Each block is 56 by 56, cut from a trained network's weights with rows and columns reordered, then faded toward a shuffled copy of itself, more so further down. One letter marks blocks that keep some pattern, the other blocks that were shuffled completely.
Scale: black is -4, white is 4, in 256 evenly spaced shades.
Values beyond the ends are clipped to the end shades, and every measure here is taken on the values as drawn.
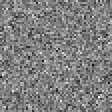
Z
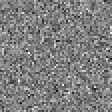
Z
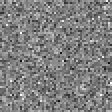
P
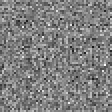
P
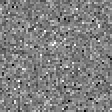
Z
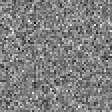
Z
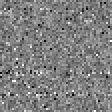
P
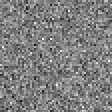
P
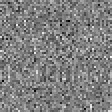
P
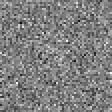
Z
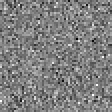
P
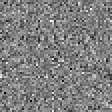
P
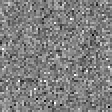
P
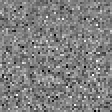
P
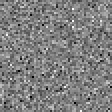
Z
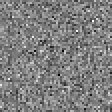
Z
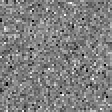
Z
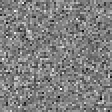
Z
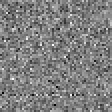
P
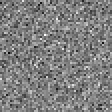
Z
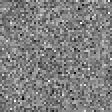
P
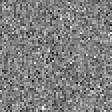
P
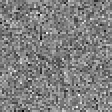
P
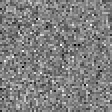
Z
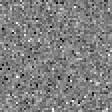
Z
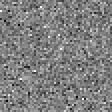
Z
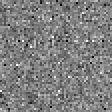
P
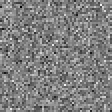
Z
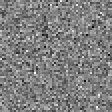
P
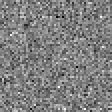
P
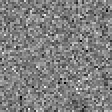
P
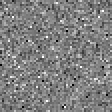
Z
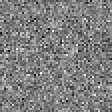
P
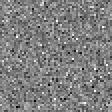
Z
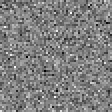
Z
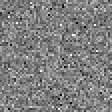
Z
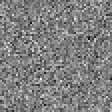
Z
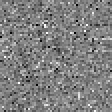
P
